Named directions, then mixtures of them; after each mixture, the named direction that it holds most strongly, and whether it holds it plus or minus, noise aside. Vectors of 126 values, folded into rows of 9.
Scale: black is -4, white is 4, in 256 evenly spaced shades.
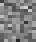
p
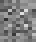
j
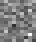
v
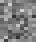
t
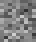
j, minus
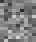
t, minus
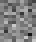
v, minus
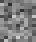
t, minus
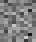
v, minus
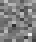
v, plus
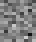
v, minus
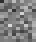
j, plus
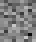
v, minus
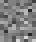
v, minus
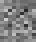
j, minus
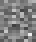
v, plus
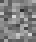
t, minus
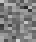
p, minus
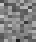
p, plus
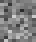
t, minus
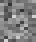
t, minus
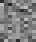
p, plus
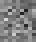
j, minus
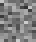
p, minus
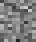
p, plus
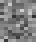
t, plus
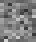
t, minus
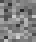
t, minus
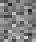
v, minus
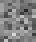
j, minus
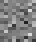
v, plus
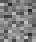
v, minus
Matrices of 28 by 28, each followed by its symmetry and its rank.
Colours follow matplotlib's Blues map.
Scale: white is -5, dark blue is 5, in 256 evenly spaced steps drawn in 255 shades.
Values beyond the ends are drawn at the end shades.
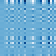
neither, rank one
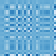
symmetric, rank one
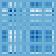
symmetric, rank one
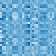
neither, rank three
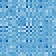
symmetric, rank three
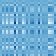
neither, rank one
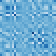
symmetric, rank three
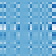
neither, rank one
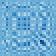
symmetric, rank three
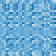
neither, rank three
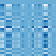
neither, rank one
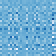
neither, rank three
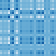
symmetric, rank one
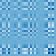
symmetric, rank one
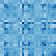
symmetric, rank three
